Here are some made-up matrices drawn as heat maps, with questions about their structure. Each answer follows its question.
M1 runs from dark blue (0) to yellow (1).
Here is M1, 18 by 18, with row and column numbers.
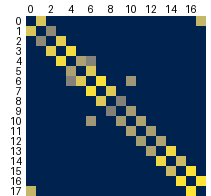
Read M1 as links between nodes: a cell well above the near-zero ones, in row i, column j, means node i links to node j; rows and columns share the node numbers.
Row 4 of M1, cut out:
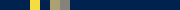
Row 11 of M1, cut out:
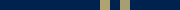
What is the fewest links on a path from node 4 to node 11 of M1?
3
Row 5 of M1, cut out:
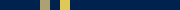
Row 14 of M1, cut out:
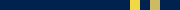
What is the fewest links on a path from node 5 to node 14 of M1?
6
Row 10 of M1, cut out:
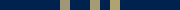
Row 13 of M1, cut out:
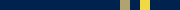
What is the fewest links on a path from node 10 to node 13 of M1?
3
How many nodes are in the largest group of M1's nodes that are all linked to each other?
3
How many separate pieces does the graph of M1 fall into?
1
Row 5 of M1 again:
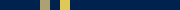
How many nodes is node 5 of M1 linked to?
2
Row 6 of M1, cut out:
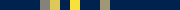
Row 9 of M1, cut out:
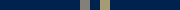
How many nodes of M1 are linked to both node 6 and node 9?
1
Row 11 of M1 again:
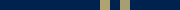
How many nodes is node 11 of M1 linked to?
2
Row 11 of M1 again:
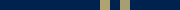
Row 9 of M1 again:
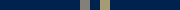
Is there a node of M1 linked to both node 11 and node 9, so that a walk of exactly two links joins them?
yes
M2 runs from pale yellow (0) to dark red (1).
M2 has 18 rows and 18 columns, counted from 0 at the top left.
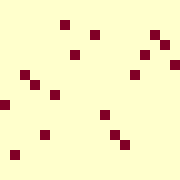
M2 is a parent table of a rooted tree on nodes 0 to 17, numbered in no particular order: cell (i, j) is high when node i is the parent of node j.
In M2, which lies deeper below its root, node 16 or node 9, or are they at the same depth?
node 16
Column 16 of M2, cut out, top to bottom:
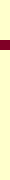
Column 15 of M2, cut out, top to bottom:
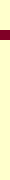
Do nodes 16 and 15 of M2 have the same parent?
no
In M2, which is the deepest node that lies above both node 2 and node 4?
7
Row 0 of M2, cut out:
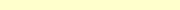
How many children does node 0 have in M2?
0
